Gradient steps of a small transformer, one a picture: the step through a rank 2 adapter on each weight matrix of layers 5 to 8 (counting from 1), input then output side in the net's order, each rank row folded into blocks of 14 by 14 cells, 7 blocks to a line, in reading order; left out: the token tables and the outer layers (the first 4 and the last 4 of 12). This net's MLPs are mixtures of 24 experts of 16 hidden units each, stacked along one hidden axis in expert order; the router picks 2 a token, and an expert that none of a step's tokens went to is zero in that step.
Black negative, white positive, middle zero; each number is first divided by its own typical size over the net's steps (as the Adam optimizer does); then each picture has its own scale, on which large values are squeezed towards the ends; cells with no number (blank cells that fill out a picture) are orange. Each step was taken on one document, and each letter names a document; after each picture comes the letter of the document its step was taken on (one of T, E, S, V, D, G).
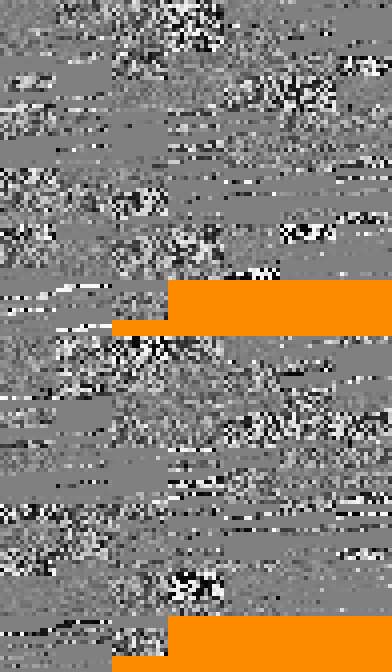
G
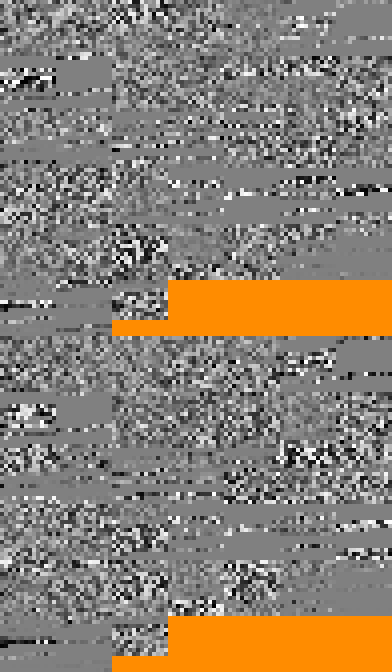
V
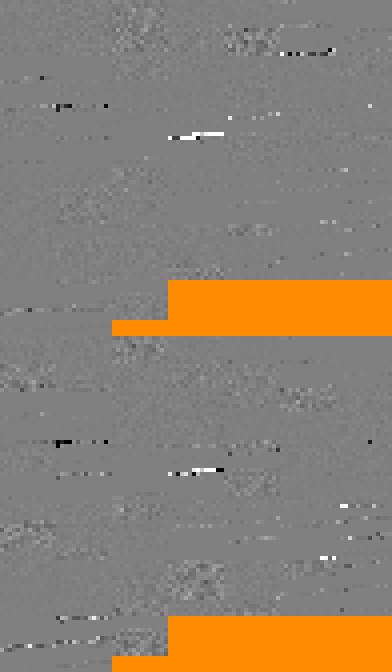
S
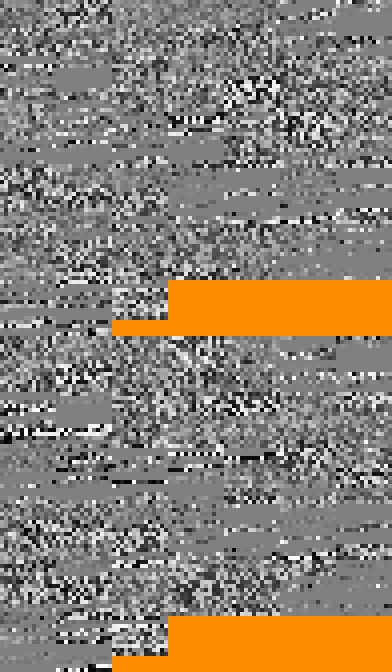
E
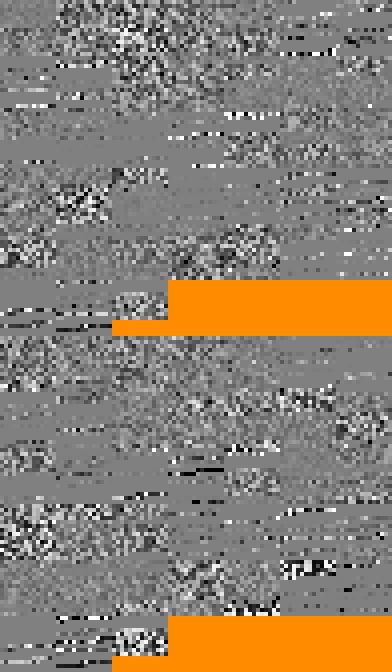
S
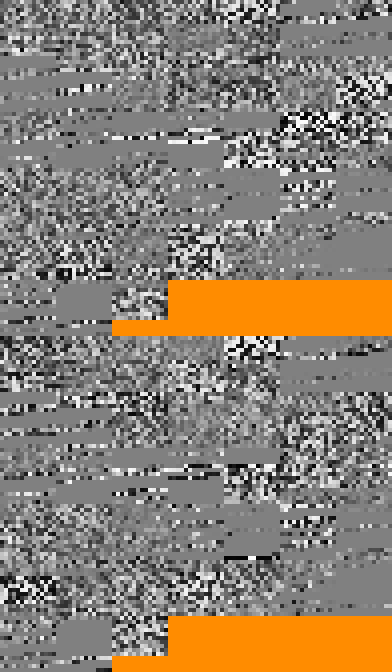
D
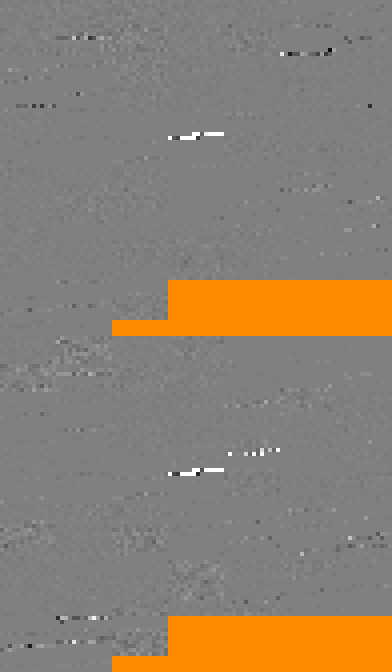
S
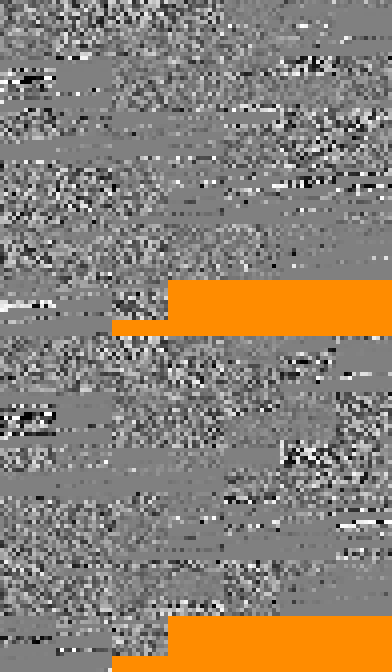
V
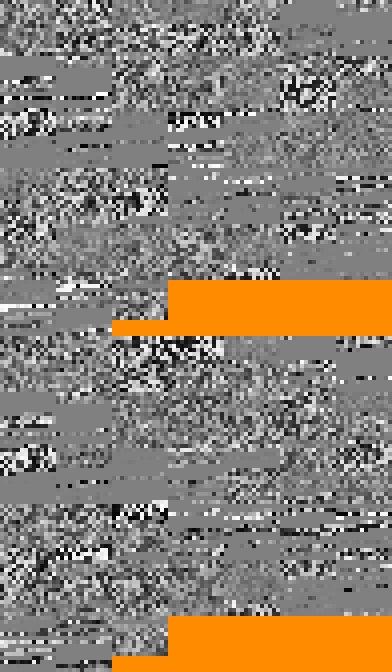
G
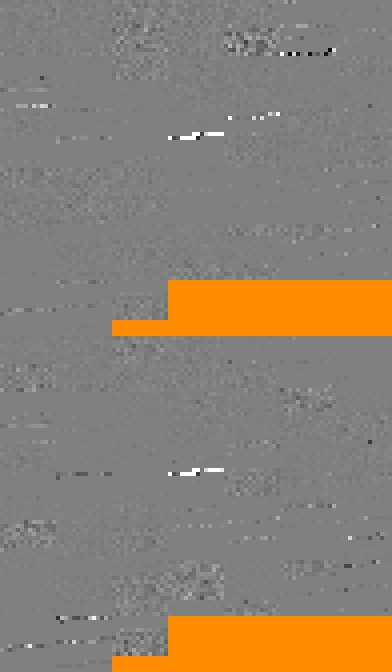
S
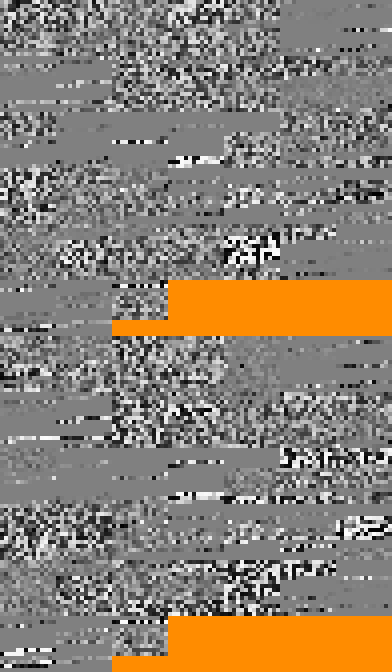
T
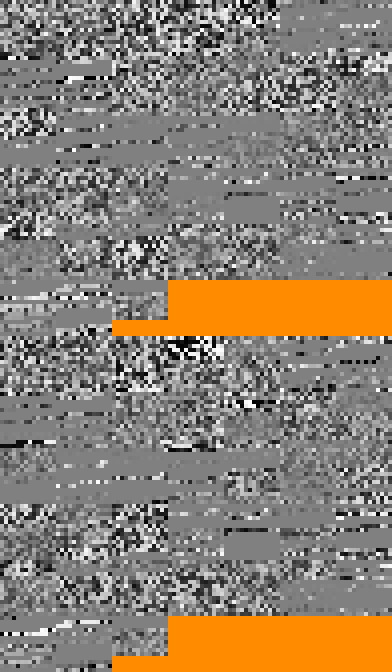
G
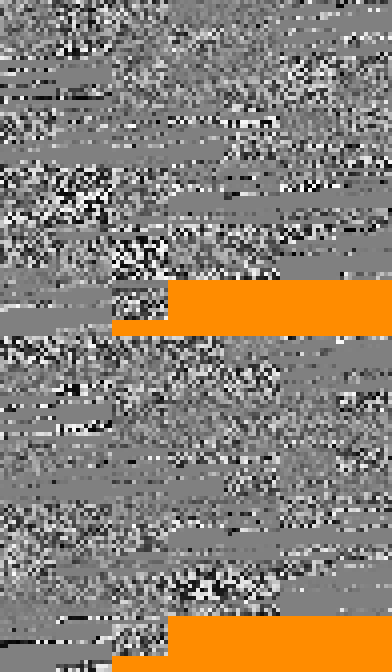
E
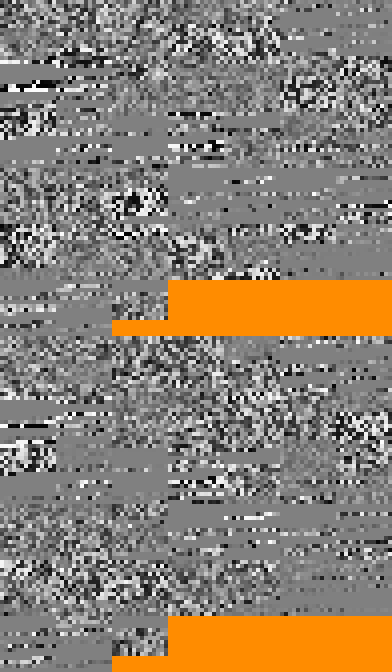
G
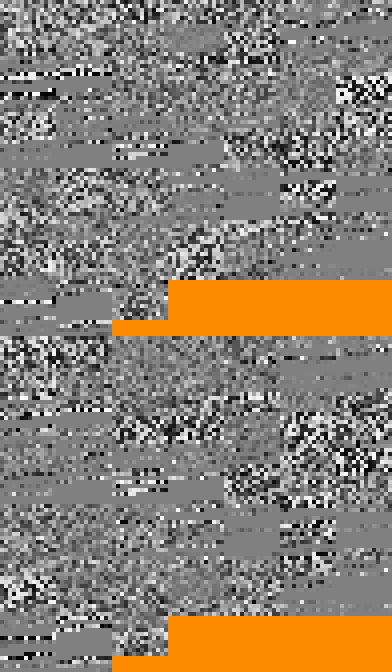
D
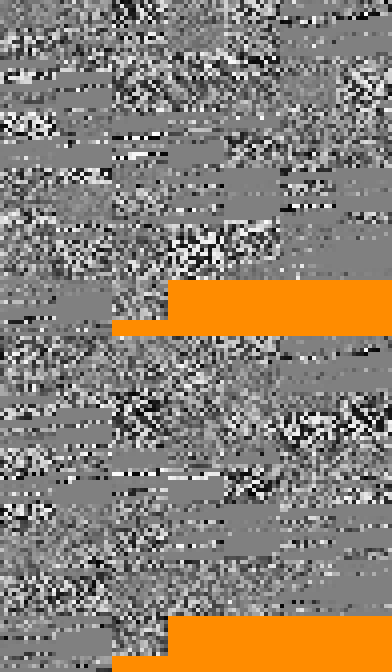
D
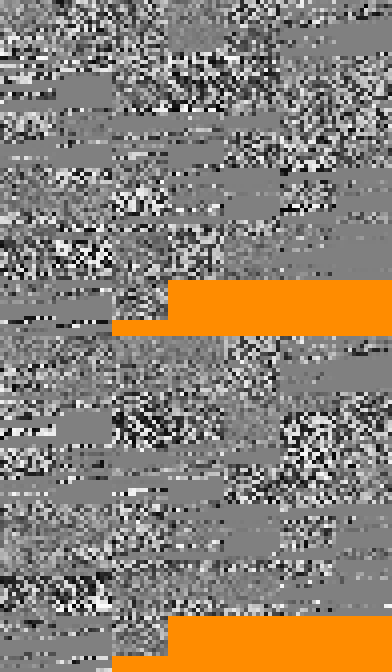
D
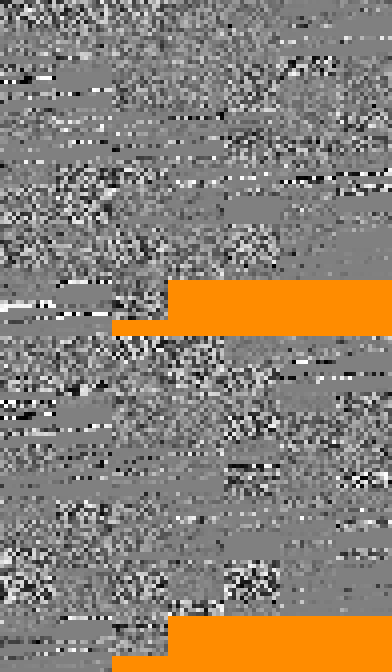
V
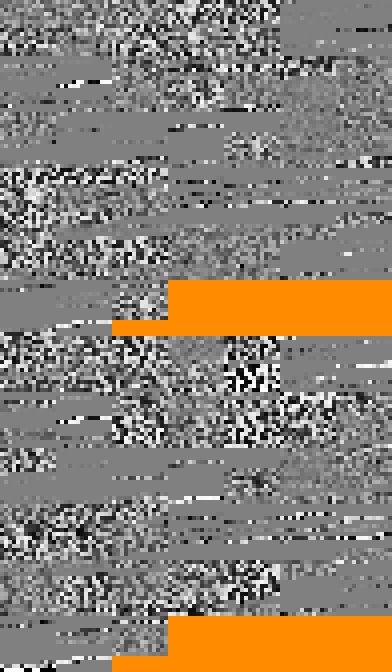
T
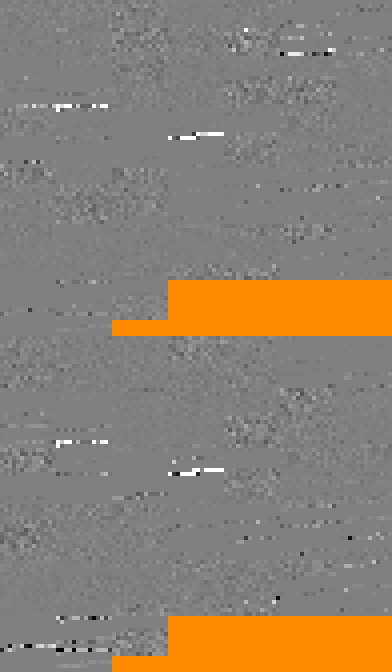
S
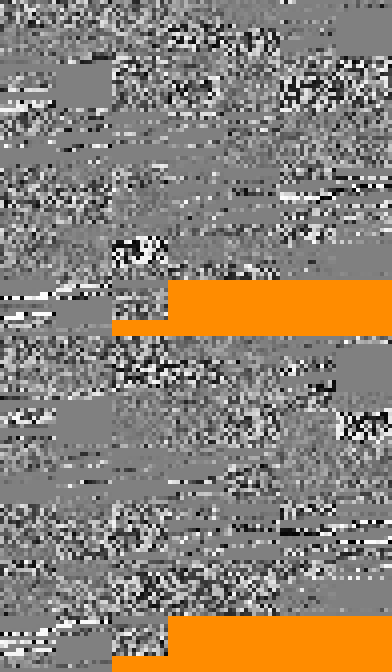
G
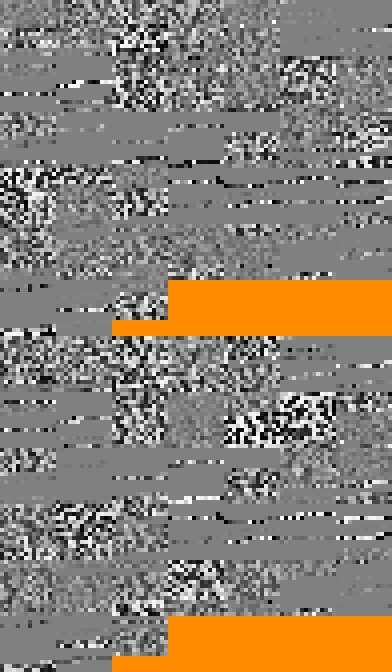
T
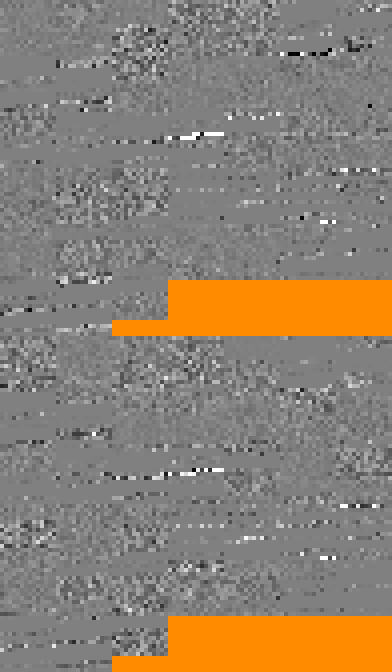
S
